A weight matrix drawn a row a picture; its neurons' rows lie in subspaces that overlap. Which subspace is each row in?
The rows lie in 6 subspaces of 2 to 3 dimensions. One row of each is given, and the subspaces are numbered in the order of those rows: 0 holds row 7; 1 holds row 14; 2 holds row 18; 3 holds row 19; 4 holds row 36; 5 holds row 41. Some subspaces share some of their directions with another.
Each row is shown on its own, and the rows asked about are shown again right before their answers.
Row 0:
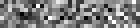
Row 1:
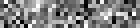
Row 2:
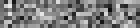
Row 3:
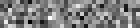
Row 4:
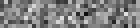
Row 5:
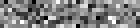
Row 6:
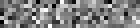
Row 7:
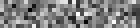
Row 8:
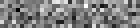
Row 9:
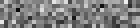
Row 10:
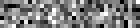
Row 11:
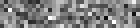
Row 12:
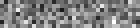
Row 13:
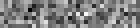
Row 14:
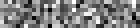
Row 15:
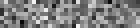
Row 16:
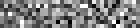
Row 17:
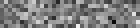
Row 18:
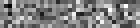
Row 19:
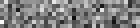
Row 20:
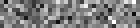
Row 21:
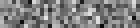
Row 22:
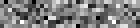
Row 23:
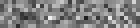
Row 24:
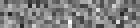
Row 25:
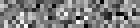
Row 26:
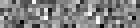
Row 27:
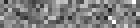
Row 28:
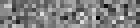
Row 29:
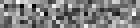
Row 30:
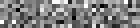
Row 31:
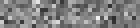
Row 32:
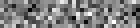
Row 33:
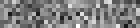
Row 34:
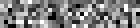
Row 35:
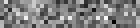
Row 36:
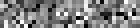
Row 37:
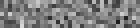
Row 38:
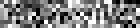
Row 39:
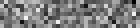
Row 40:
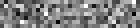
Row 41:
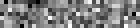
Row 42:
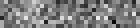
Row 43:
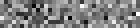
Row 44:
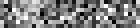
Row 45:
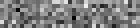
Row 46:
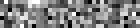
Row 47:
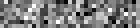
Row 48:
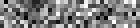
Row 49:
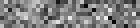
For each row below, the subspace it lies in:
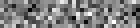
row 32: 0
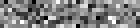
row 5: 1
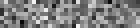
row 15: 1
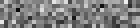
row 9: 3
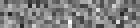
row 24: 5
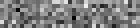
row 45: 3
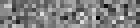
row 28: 2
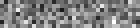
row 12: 3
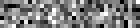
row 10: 0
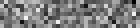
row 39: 5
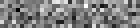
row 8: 3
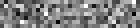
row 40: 5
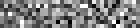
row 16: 5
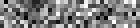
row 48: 4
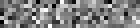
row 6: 1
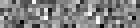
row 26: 1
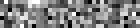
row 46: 5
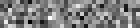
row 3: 0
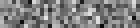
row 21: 1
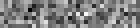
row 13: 0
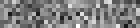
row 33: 2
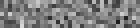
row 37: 5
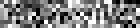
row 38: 2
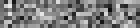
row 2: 2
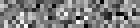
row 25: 4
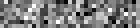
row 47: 0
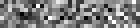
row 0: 4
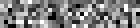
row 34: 0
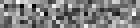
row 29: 5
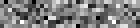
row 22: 1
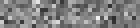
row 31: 1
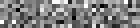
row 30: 3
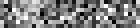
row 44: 2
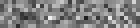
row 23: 4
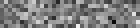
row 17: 1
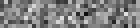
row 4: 0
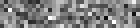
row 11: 0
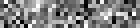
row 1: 4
